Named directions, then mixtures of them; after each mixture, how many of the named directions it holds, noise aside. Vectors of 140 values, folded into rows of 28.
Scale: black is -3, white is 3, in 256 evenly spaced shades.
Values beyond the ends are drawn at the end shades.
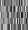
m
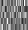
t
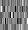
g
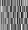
three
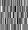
two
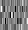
one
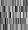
two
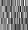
two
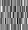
two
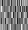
three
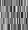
one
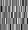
two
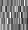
three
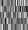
two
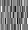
two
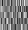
three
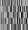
three
